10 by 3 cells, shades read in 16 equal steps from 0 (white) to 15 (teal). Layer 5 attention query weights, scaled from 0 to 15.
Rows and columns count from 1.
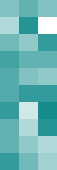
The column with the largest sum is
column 1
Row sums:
26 19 29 32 26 37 31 29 22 28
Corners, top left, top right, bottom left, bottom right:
8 8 13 6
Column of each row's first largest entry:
2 2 3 1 1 2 3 3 1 1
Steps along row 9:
down down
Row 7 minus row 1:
5 -7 7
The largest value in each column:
13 14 15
